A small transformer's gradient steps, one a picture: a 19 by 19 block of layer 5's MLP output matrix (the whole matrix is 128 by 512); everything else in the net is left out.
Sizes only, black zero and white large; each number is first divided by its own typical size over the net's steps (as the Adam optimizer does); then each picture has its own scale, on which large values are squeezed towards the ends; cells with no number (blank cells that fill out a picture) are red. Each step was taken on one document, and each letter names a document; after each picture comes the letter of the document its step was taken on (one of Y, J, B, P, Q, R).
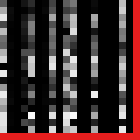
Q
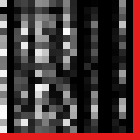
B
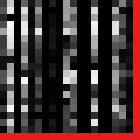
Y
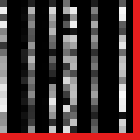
Q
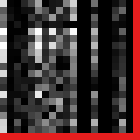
B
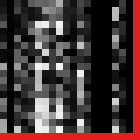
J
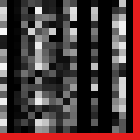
B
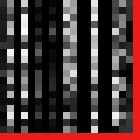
Y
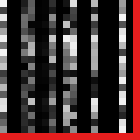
Q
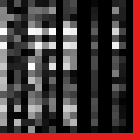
B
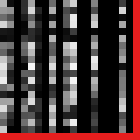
Q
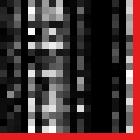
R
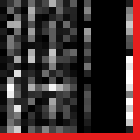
R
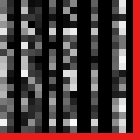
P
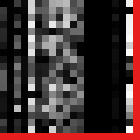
R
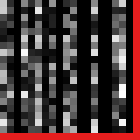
P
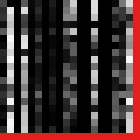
Y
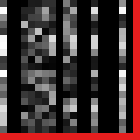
B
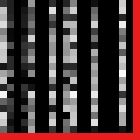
Q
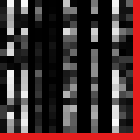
Y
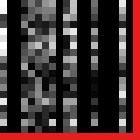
B
